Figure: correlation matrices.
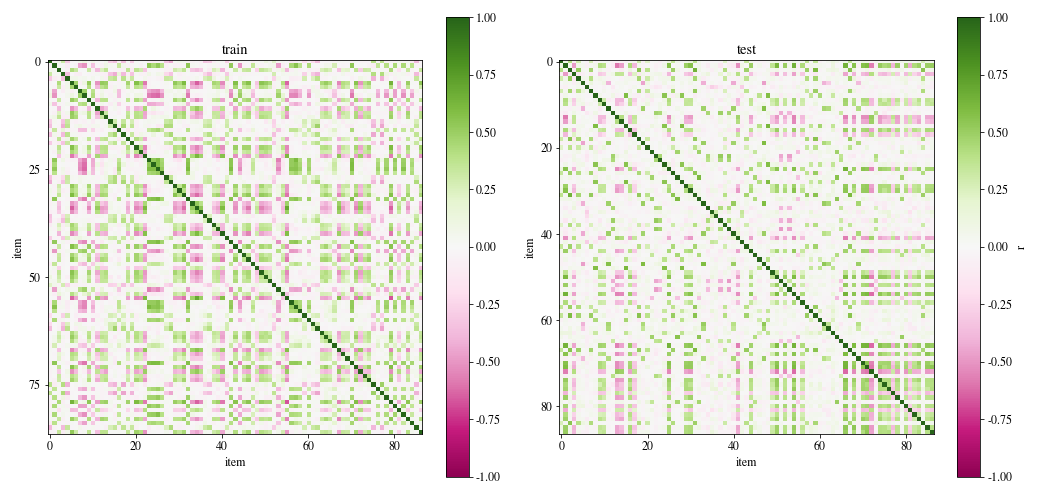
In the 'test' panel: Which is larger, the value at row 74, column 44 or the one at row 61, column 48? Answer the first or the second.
the first
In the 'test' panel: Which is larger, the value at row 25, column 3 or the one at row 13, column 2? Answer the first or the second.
the second
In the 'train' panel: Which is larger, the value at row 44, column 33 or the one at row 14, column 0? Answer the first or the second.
the first
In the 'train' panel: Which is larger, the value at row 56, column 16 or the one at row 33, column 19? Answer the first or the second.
the first
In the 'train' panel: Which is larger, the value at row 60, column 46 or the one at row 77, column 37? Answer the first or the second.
the first
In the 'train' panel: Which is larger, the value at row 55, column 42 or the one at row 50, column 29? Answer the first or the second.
the second
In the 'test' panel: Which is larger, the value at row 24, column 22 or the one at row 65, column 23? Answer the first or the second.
the second
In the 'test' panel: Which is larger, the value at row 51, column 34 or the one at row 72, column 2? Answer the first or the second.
the second
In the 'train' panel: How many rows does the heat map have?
87
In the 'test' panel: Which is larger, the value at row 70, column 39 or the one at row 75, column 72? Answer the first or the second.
the first
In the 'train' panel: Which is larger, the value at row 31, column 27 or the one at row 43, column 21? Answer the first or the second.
the second
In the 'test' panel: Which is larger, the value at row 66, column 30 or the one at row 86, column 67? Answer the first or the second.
the first
